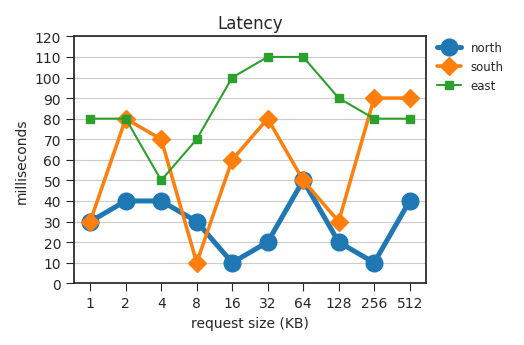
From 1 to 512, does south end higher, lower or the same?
higher
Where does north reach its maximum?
64
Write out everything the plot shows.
Title: Latency
x-axis: request size (KB), ticks 1 2 4 8 16 32 64 128 256 512
y-axis: milliseconds, ticks 0 10 20 30 40 50 60 70 80 90 100 110 120
Legend: north, south, east
Values:
north: 30 40 40 30 10 20 50 20 10 40
south: 30 80 70 10 60 80 50 30 90 90
east: 80 80 50 70 100 110 110 90 80 80
